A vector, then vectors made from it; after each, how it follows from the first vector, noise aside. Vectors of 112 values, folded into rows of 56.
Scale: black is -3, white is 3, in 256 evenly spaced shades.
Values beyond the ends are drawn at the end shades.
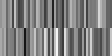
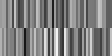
copied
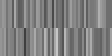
shrunk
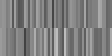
shrunk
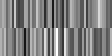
copied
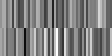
copied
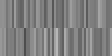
shrunk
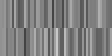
shrunk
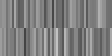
shrunk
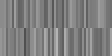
shrunk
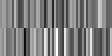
copied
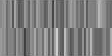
shrunk
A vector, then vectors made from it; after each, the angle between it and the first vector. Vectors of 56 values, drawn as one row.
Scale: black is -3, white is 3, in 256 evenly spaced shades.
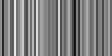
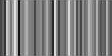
orthogonal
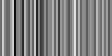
nearly opposite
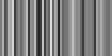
partly opposed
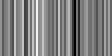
nearly parallel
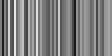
nearly parallel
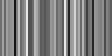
partly opposed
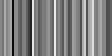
orthogonal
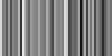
orthogonal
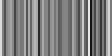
orthogonal
